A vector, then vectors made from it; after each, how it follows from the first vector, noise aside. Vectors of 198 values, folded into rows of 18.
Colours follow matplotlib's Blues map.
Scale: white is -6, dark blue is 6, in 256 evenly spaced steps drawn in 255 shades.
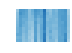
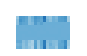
partly zeroed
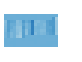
partly zeroed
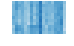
wrapped around
